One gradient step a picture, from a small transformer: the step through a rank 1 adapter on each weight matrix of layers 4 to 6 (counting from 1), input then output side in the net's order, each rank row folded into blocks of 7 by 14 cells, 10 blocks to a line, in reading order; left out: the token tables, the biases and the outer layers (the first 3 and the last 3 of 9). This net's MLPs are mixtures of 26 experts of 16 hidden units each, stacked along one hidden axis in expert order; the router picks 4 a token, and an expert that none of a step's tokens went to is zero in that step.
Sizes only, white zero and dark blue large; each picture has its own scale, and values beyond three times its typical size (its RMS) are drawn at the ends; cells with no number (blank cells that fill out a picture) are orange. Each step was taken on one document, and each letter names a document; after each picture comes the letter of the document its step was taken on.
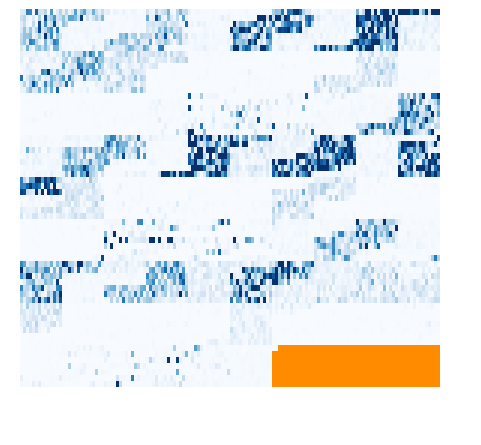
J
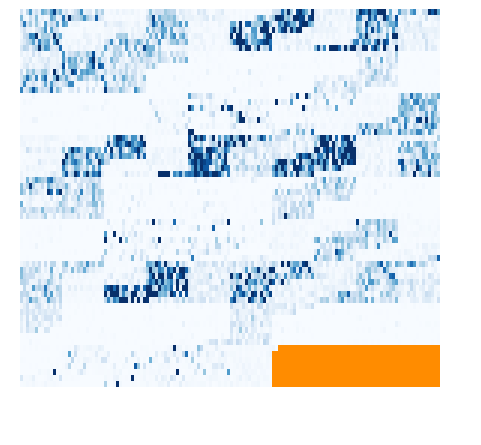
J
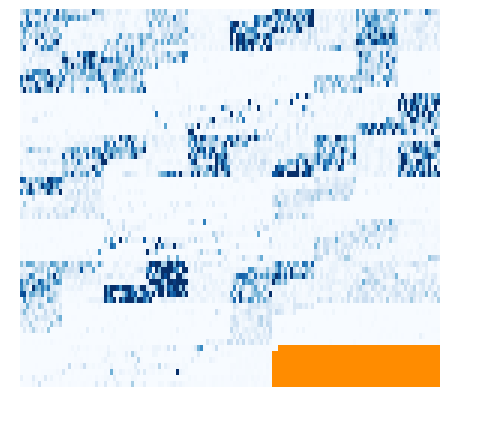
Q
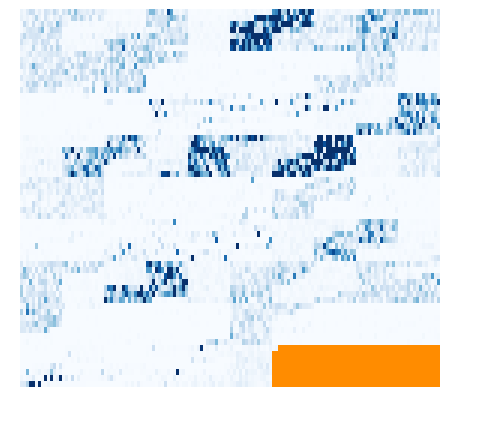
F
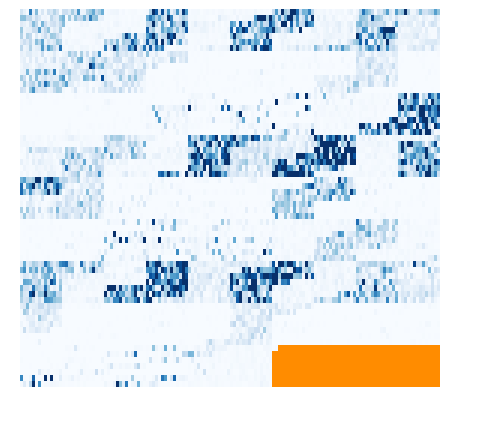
J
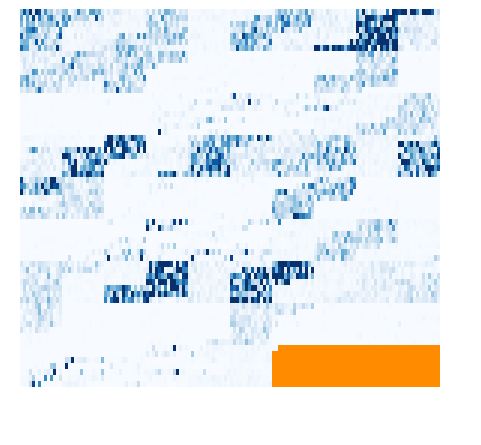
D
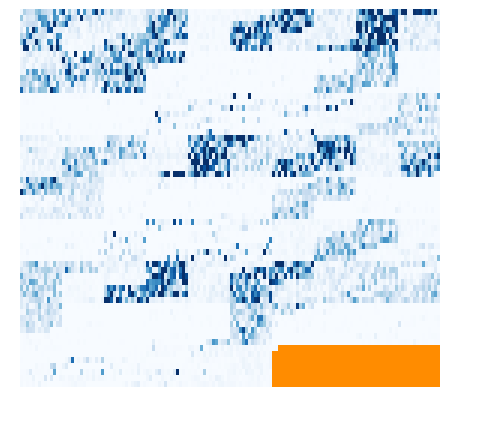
D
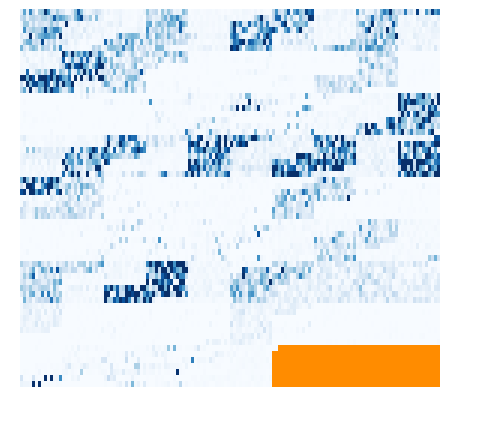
Q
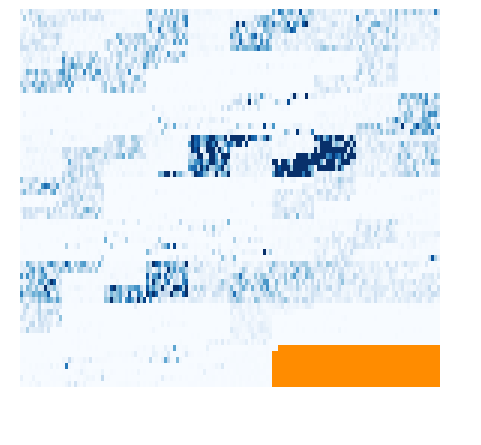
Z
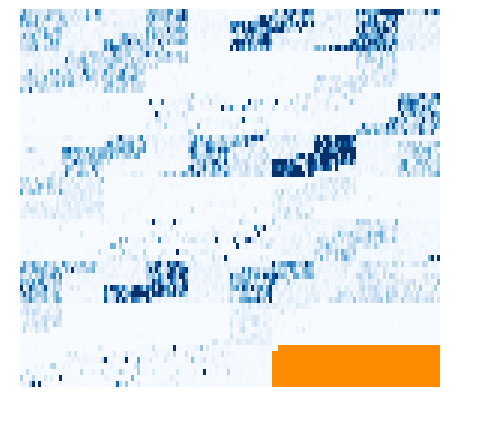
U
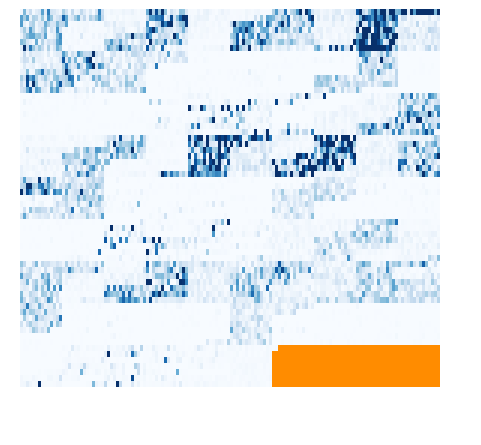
Q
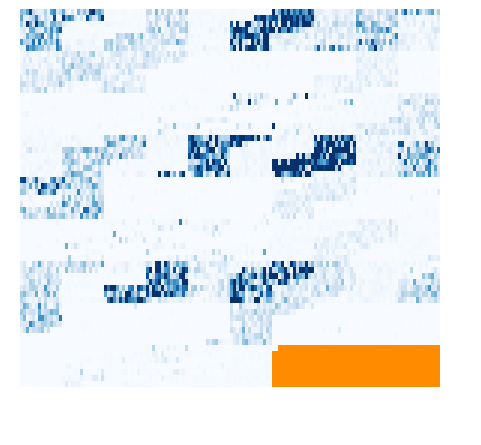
Z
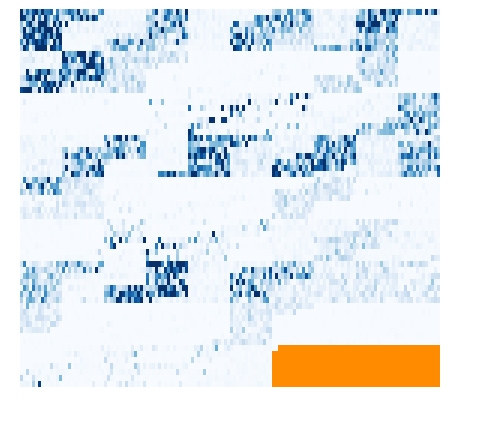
Q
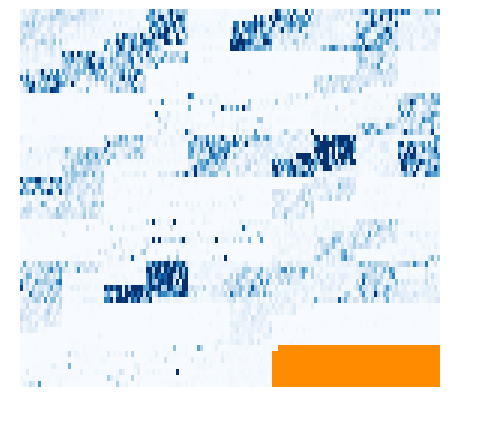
U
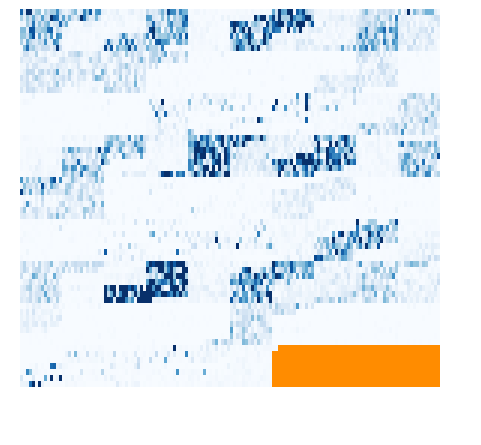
U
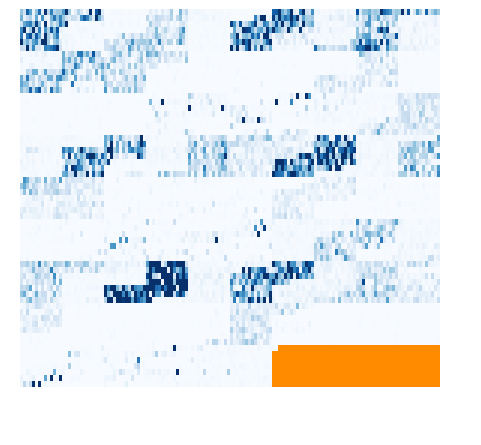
U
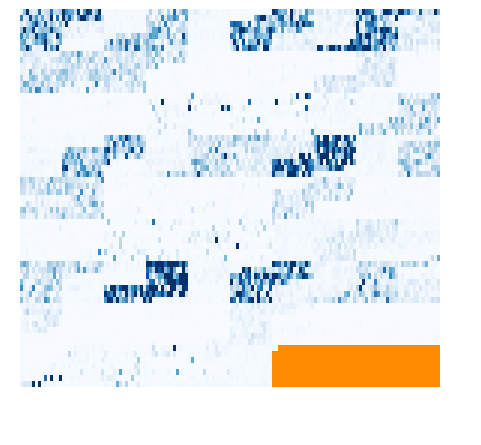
U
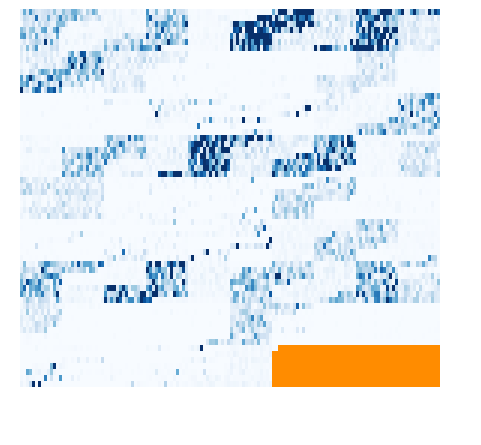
F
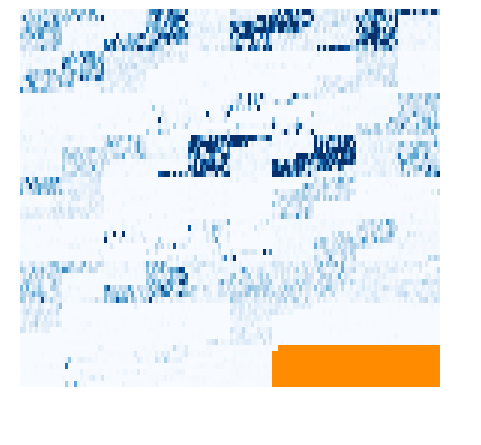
Z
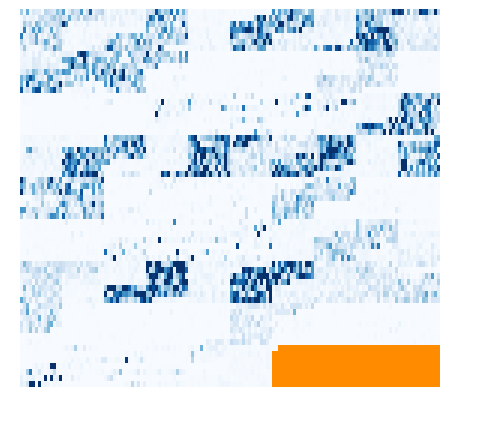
U
